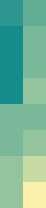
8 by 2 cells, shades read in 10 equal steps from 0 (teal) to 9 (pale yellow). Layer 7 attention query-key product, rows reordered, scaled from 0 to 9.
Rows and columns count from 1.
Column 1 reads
1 0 0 0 4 4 5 5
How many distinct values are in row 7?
2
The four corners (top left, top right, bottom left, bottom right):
1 3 5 9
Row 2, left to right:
0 4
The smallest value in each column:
0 3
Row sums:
4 4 4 5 8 9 12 14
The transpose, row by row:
1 0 0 0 4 4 5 5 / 3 4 4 5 4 5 7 9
